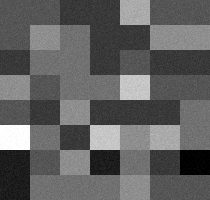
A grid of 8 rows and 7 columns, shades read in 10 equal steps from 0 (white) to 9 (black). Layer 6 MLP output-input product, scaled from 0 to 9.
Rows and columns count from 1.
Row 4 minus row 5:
-2 -1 1 -2 -5 -1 1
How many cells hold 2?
2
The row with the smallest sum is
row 6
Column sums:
45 44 42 48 38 46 48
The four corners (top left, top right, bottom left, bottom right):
6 6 8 6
